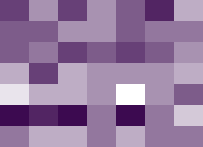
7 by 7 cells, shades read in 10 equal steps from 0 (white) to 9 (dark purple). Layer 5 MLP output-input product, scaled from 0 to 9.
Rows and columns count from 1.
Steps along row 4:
up down up same same down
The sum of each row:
39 36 41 28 21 47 29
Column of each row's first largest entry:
6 1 3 2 7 1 1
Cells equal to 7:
5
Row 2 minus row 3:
0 1 -3 -2 -1 -1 1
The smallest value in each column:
1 3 3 4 0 4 2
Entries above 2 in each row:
7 7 7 7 5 6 7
